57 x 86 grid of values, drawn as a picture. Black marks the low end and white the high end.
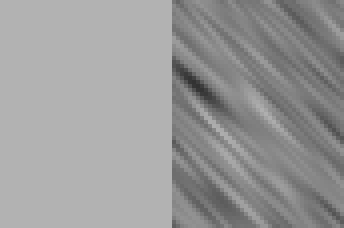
It is made of 1 by 2 panels. Panel 1,1: high, flat. Panel 1,2: middling, slanting down to the right.
